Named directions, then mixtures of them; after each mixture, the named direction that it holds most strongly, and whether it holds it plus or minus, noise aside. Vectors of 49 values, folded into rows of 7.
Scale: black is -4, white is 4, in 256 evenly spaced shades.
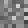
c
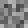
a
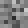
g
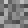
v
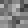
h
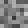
v, minus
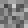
a, plus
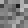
h, minus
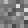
c, plus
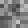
h, minus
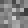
g, minus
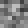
h, plus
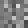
c, plus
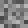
v, minus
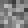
a, minus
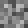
a, minus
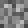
a, minus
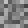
v, plus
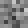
g, plus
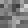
h, minus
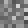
c, plus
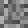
v, plus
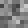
h, minus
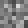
a, minus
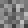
a, minus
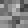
h, plus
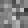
g, minus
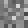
c, plus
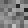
c, minus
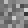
c, plus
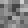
h, minus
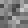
h, minus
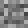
v, plus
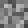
a, minus
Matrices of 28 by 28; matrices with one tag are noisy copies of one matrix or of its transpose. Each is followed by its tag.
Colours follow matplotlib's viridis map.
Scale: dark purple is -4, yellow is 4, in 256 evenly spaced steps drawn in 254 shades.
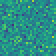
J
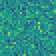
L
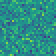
L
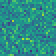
L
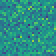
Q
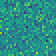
J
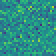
Q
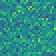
Q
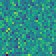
Q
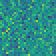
Q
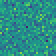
J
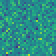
Q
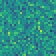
L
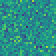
J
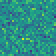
L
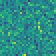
L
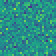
J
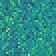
Q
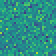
J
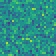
L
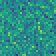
L
